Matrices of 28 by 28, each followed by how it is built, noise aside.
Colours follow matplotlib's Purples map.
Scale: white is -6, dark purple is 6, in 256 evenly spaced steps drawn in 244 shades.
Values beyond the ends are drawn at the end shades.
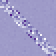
banded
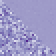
lower triangular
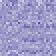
low rank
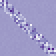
banded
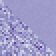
lower triangular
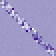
banded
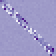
banded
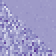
lower triangular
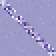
banded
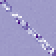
banded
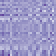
low rank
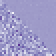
lower triangular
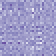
low rank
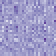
low rank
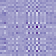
low rank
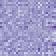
low rank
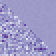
lower triangular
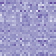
low rank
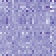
low rank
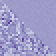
lower triangular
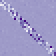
banded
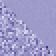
lower triangular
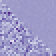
lower triangular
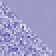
lower triangular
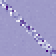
banded
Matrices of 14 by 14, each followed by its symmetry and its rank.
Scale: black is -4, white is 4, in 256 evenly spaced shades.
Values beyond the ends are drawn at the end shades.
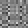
neither, rank two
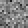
neither, full rank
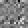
neither, rank three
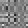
neither, rank two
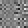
neither, rank two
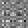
neither, rank two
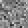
neither, full rank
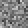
neither, full rank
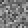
neither, full rank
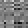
neither, rank two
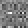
neither, rank three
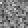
neither, full rank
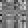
neither, rank two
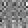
neither, rank three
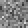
neither, full rank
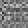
neither, rank three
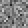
neither, full rank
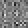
neither, rank three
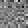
neither, rank three
